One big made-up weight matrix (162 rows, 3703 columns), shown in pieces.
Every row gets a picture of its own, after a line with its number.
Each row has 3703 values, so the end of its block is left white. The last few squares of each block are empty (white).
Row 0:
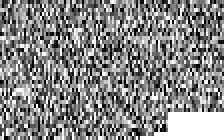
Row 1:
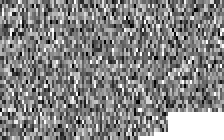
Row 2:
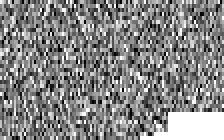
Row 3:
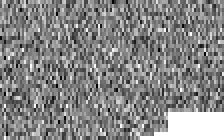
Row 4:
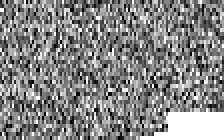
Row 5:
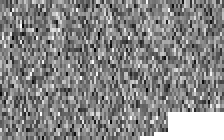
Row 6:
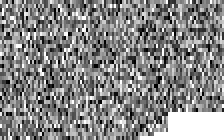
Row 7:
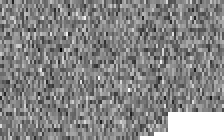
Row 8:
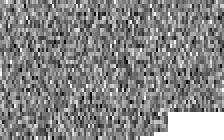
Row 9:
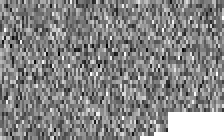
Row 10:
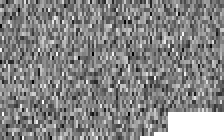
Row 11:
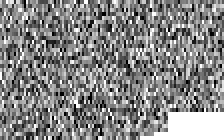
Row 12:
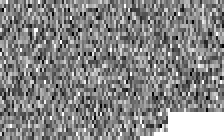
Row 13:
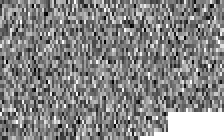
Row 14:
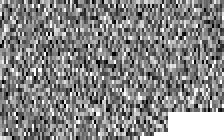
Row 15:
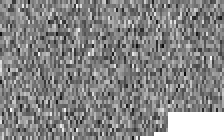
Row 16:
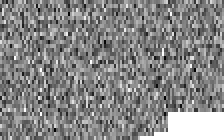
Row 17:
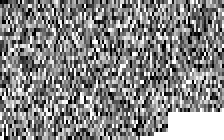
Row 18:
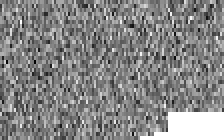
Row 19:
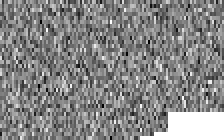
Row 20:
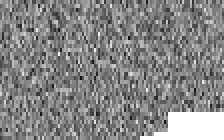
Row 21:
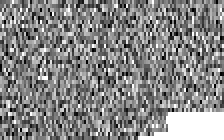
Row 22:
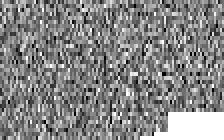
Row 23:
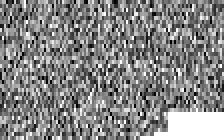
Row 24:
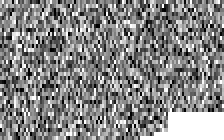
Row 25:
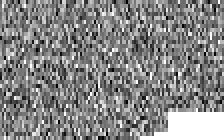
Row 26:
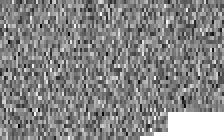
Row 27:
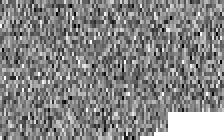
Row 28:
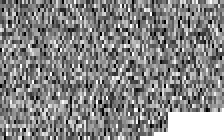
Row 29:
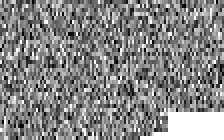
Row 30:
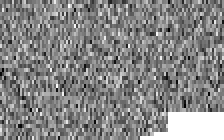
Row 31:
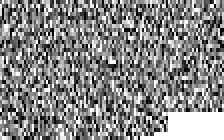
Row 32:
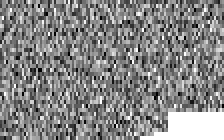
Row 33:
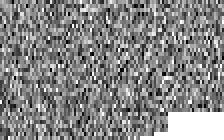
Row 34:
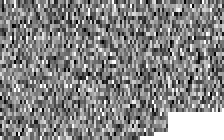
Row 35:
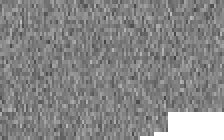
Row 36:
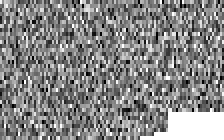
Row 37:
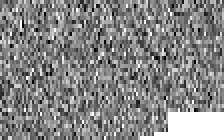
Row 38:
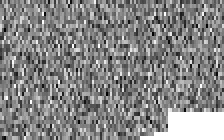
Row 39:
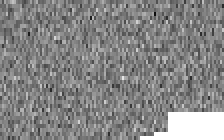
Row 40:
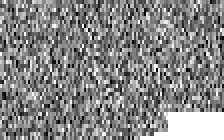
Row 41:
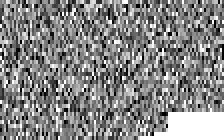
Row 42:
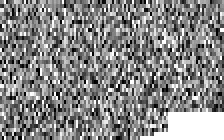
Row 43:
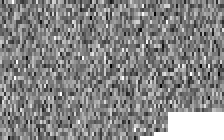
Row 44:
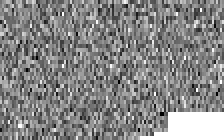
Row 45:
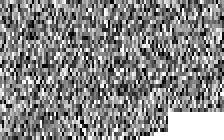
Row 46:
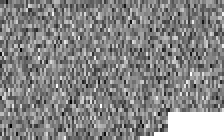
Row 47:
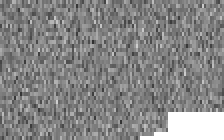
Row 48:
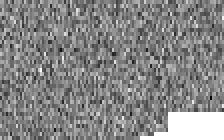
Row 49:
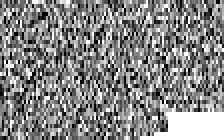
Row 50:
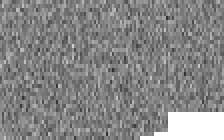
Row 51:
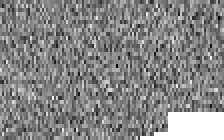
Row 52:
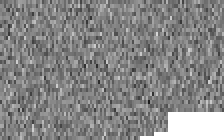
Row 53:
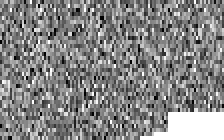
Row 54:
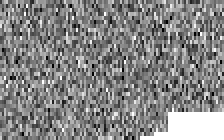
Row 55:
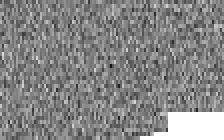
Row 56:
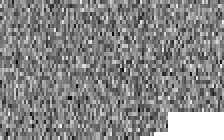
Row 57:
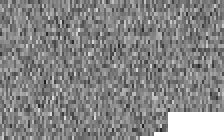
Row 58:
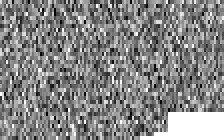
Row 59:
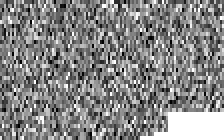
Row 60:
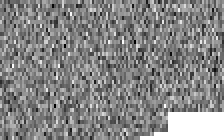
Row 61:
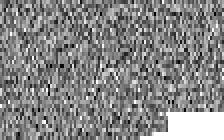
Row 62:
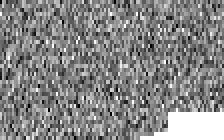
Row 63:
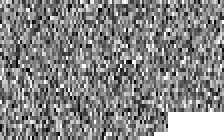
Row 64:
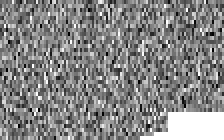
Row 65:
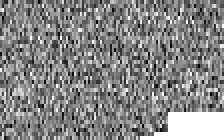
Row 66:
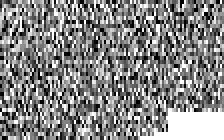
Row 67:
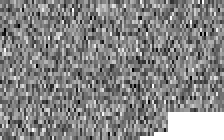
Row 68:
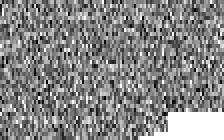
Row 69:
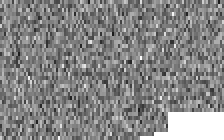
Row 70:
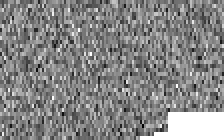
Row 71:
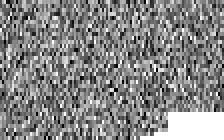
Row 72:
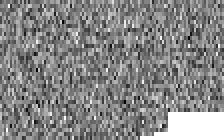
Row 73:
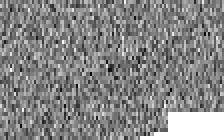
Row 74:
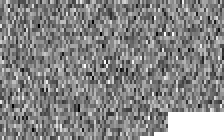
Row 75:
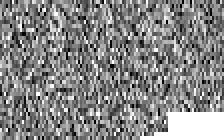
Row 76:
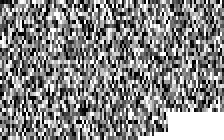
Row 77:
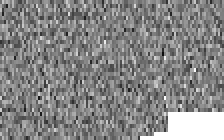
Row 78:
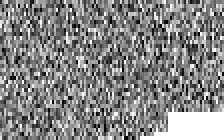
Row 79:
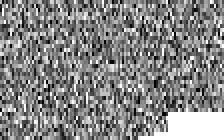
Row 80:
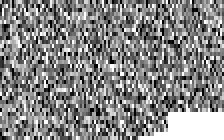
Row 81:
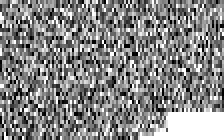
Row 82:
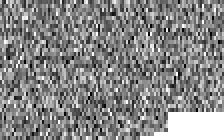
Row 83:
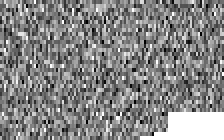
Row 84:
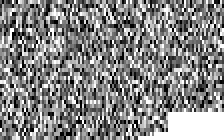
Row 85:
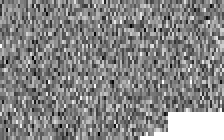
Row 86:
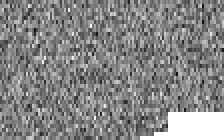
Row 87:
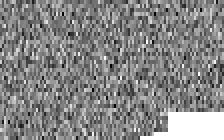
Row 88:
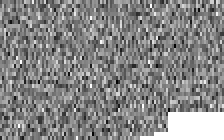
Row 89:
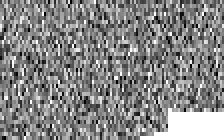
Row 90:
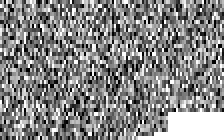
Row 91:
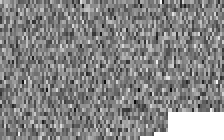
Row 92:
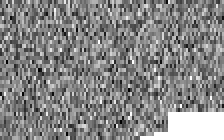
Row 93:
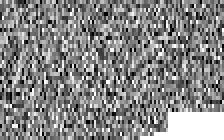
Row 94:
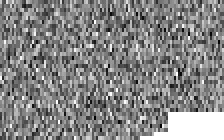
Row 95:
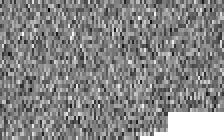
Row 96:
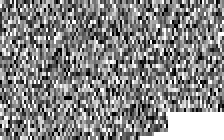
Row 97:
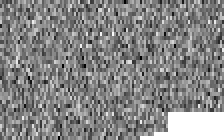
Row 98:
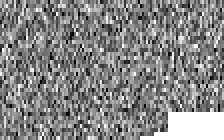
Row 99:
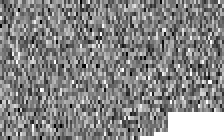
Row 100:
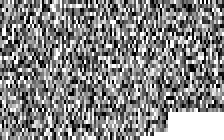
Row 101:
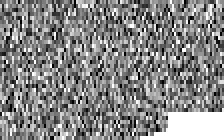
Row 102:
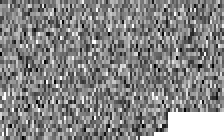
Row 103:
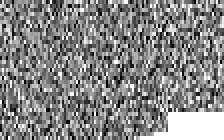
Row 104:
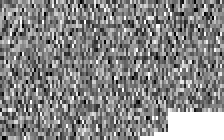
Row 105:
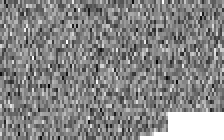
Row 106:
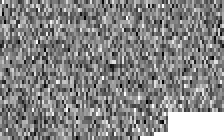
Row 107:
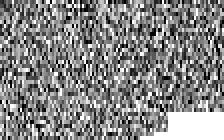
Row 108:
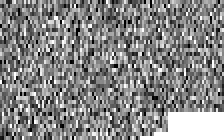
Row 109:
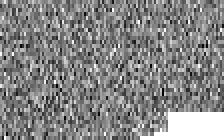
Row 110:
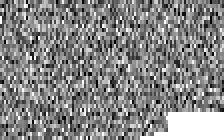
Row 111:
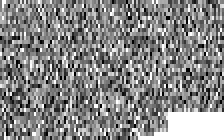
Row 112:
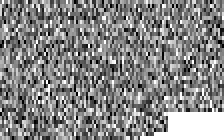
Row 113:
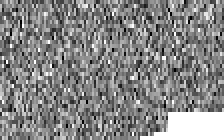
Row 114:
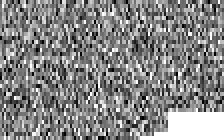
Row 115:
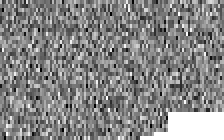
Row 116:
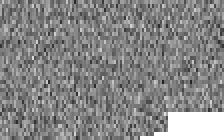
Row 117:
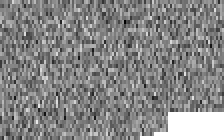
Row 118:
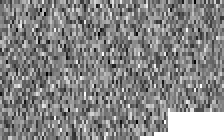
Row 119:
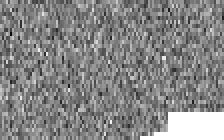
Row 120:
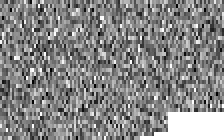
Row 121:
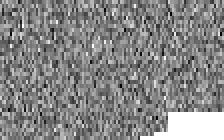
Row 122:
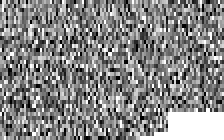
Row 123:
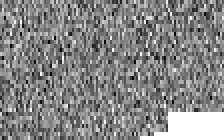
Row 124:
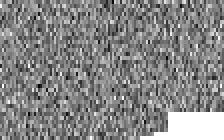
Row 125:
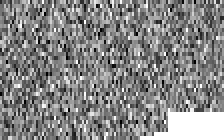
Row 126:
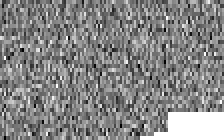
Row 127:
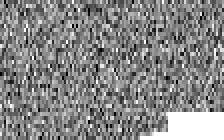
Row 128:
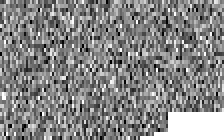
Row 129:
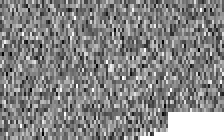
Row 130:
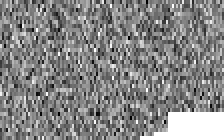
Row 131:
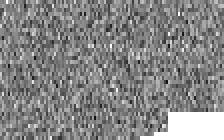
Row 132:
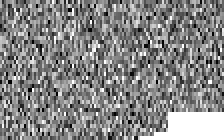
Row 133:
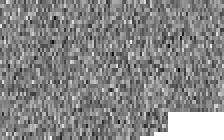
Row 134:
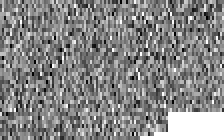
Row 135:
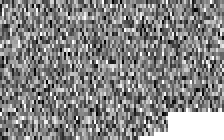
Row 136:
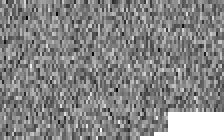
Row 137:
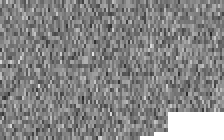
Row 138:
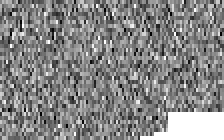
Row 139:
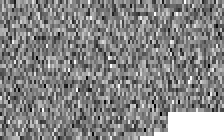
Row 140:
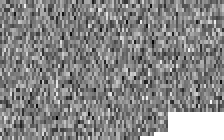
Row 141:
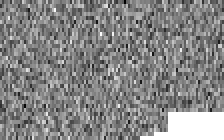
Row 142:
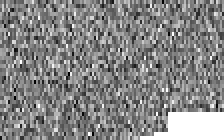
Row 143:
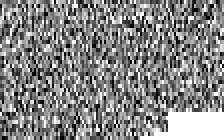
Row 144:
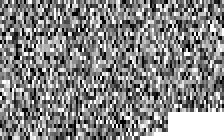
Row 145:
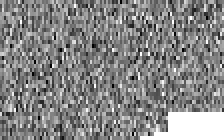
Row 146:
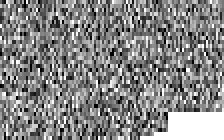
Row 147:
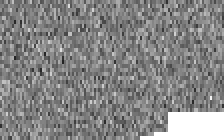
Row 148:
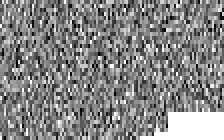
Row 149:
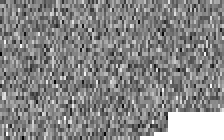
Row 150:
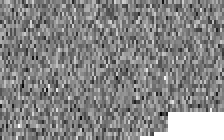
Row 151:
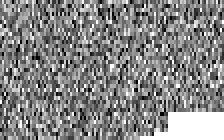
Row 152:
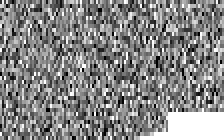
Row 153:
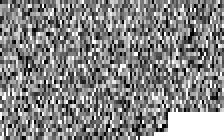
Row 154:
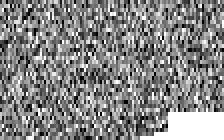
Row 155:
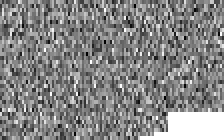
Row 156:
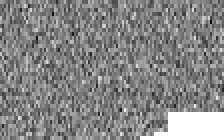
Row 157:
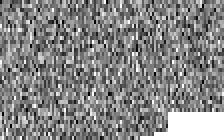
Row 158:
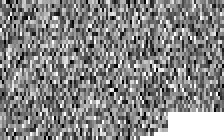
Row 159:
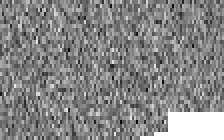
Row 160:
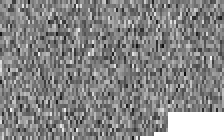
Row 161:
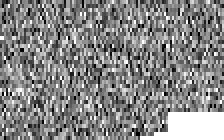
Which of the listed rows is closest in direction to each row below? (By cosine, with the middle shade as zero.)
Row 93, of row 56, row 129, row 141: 129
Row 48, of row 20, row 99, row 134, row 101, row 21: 134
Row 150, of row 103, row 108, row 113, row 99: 103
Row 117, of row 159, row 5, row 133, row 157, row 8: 8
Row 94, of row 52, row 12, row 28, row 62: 12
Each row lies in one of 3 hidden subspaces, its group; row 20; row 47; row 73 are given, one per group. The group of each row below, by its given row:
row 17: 47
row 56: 73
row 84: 20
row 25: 47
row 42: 47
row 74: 73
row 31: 20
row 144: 20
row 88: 73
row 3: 47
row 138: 20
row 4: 47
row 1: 20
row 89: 20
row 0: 47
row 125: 20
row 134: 20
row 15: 47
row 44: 73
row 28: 47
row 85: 20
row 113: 20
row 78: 73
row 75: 20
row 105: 73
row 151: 73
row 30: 73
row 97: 73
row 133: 47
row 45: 73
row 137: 47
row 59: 73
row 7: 20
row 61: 73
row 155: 20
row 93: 73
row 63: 73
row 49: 20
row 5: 20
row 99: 73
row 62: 47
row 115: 47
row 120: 20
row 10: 47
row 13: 20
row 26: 73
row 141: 73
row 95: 73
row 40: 47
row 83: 73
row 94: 47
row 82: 47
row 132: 73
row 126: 47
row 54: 73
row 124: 73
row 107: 73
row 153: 47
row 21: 47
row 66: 20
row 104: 20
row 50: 47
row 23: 47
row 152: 73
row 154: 47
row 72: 47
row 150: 73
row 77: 20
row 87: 73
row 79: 20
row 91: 73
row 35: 20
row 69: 73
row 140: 73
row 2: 20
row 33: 73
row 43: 73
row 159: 20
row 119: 20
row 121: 20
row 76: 20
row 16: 20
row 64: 73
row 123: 20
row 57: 47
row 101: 20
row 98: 73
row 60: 73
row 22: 73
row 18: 20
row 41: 73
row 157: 47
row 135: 20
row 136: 47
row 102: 47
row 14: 20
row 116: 20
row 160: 47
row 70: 47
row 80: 20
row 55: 73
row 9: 20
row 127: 73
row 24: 20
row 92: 20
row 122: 47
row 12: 47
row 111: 47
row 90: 73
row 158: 47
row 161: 47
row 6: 20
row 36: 73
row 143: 20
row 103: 73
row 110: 47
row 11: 47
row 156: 47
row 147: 20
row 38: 20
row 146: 47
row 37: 20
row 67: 73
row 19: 73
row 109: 47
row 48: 20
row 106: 20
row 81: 47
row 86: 47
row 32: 20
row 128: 47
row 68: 20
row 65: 47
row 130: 20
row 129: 73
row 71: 47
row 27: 73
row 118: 20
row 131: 47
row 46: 47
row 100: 73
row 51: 47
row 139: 73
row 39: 73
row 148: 73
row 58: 20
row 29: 73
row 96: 73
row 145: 20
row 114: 47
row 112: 20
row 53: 20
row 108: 47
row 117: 47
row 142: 73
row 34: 73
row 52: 73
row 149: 47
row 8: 47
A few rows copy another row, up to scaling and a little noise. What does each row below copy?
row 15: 160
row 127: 105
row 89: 38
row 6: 7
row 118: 125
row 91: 36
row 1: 155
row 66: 104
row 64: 26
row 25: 114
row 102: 153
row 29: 87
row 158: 71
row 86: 154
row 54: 78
